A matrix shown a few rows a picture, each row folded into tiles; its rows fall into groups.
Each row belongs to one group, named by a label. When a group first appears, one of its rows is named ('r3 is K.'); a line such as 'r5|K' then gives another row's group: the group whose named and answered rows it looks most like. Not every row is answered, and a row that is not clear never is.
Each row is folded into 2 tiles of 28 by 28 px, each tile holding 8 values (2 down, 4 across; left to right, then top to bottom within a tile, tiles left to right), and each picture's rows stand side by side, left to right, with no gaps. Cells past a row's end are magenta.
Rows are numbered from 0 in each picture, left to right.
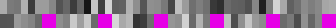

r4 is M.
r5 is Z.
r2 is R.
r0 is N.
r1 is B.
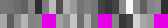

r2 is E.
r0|M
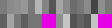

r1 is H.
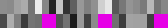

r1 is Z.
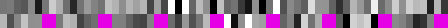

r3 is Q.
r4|M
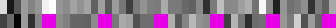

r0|Z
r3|M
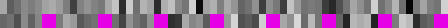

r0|Z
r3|N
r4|H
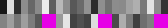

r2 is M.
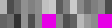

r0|Z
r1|E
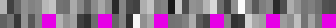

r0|Z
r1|R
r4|E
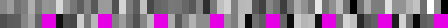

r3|M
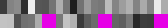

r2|R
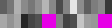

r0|R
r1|E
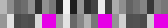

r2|H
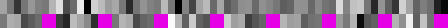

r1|N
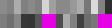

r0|R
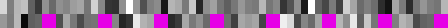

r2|E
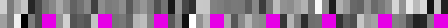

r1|H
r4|M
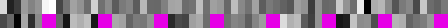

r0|Z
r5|R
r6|N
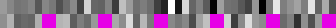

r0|H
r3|Q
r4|M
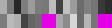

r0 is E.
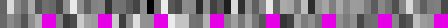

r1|E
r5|N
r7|E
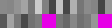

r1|Q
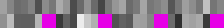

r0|H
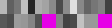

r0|N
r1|E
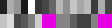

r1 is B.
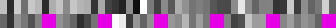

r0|Q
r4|E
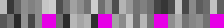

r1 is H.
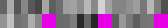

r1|R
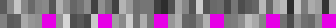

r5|Q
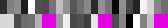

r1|H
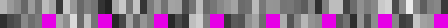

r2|N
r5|M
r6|Z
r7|E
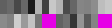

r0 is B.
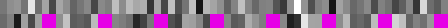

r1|H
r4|E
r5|E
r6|H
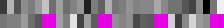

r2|R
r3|M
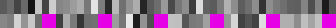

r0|B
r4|H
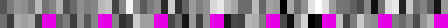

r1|Z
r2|E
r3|Z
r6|M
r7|Q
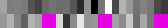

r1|M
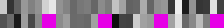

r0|Z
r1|H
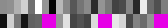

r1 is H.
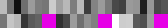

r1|N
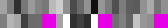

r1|H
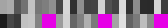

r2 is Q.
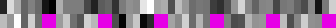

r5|M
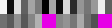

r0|Q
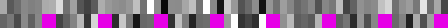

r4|H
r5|H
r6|Z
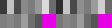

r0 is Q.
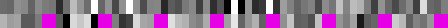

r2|E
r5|H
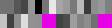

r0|M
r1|N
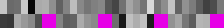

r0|N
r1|E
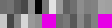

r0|M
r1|Z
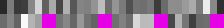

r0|B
